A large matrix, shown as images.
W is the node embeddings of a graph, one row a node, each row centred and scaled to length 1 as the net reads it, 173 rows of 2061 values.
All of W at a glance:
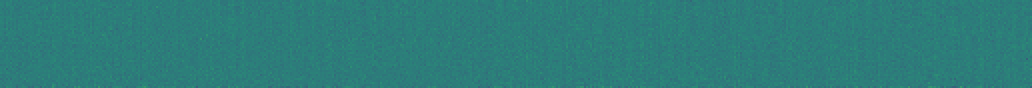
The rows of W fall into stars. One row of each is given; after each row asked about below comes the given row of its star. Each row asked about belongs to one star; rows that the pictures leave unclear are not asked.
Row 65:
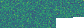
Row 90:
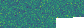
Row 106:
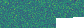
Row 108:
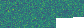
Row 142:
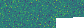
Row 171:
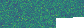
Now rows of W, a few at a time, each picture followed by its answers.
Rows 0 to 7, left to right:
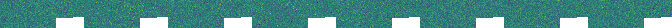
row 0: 171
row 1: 106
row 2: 142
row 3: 90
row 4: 65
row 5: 106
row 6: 171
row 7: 142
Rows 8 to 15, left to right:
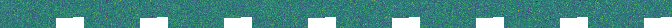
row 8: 65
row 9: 106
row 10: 90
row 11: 142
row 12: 106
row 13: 108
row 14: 171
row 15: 108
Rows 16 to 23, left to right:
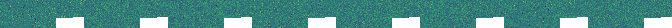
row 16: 171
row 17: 106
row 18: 90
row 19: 90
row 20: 106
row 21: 142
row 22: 90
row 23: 106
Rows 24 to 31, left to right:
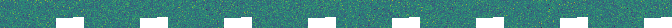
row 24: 106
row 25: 106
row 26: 142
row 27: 106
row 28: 142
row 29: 90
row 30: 171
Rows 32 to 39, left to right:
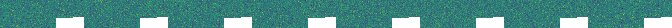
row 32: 90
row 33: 65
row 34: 65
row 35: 90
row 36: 65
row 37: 142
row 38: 106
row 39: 171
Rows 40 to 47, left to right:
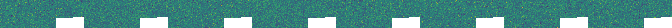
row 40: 108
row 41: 90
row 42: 142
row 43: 65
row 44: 106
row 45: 142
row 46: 90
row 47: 65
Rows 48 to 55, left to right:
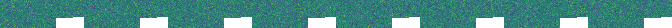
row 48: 65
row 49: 65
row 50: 171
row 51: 108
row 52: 90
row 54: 65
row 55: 142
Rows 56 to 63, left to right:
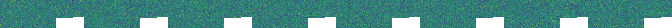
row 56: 142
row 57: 171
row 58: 65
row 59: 65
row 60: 90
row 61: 65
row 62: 90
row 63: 65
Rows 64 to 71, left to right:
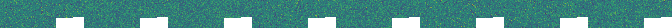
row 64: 65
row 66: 90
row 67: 106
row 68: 142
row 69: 142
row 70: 65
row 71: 108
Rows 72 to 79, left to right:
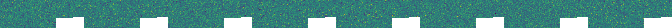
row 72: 106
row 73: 142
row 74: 90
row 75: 108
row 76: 108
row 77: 90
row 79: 108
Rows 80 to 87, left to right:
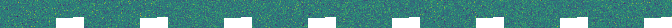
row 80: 171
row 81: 90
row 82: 108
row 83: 65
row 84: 108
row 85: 142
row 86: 142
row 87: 106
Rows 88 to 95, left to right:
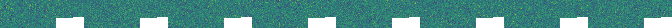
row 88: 108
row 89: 171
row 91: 106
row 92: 171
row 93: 106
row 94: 90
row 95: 108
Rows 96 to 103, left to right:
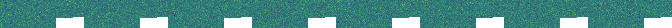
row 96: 108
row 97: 108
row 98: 106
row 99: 171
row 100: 65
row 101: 65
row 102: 90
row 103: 65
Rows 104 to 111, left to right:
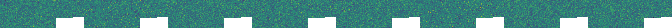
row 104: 171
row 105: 142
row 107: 108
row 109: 90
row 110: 142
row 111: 106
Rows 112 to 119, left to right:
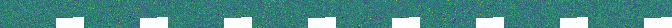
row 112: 106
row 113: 171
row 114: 171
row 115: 142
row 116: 108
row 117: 171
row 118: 90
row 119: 106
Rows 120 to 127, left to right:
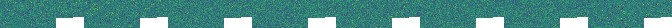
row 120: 106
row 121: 108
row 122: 65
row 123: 65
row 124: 142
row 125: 108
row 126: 171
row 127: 171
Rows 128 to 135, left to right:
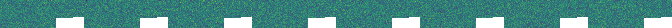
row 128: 171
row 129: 106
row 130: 106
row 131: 108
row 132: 142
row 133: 90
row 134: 142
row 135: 142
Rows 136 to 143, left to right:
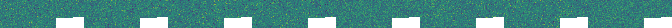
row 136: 108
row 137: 106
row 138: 90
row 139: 90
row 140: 108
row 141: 65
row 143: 108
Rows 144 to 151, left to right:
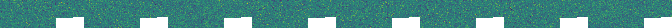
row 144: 106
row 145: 65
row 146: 171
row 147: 108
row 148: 65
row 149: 108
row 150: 108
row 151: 65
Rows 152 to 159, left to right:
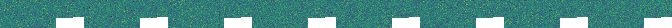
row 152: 142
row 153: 108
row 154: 65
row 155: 108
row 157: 90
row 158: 108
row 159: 108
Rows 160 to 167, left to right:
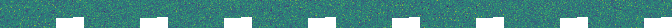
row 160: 142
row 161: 90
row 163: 106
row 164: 65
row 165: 171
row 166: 171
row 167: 106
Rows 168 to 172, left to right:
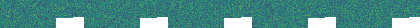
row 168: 90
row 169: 90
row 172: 171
